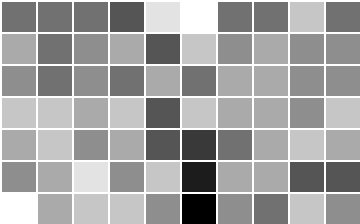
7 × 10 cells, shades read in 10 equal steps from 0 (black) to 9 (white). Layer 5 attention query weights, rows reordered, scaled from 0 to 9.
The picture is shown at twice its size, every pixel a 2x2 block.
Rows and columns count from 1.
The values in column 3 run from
4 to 8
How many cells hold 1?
1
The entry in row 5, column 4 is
6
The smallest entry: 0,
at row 7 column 6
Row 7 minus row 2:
3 2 2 1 2 -7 0 -2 2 0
